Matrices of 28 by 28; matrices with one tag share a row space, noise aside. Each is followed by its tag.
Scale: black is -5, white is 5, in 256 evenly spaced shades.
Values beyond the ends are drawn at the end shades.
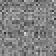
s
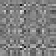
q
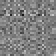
q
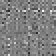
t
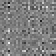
t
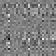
t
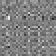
t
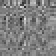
q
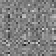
t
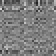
s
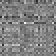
s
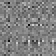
t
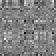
s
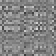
s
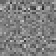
q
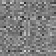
q
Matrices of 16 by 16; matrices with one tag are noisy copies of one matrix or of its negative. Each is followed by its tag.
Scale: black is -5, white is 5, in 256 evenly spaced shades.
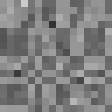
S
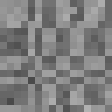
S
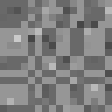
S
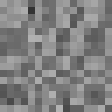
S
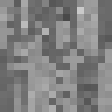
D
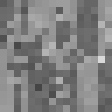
D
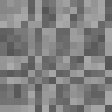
S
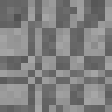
S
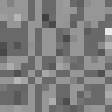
S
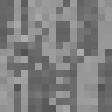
D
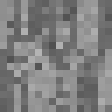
D
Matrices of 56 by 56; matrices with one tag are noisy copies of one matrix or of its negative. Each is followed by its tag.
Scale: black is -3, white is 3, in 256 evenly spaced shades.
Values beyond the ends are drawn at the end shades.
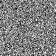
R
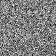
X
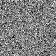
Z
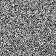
X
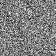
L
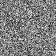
L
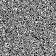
R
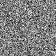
L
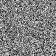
R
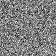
X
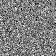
R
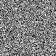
R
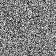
L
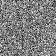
Z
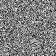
R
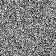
Z
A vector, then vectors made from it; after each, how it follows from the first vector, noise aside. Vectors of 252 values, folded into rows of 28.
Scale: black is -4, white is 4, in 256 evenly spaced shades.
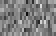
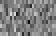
reversed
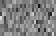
wrapped around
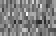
sign-scrambled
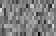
wrapped around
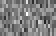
sign-scrambled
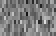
sign-scrambled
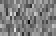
reversed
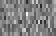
sign-scrambled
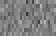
shrunk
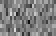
reversed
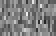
sign-scrambled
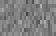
shrunk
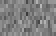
shrunk
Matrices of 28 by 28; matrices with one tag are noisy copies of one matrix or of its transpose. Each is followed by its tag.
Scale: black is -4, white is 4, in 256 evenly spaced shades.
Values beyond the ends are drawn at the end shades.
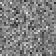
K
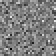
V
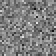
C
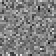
V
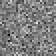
C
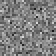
C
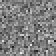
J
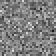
C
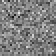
K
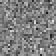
J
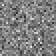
K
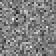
K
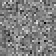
C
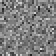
V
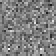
J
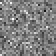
K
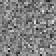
J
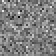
K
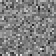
V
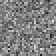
J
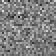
K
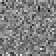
V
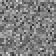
V
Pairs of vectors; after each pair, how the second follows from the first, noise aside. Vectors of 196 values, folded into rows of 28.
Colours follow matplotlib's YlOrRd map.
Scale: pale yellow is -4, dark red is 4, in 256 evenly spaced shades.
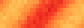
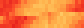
wrapped around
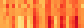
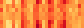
wrapped around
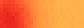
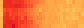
wrapped around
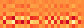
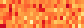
shuffled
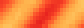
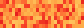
shuffled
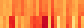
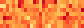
shuffled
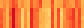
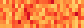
shuffled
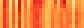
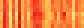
wrapped around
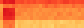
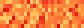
shuffled
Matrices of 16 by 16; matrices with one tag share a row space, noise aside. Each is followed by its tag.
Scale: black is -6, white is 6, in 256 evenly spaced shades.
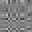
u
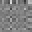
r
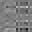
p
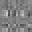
u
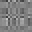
u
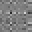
r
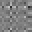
r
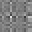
r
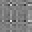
r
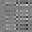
p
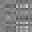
p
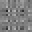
u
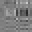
p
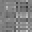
p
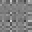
r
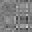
p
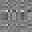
u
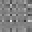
r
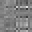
p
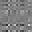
u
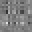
u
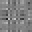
u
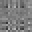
u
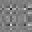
r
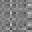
r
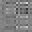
p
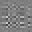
u
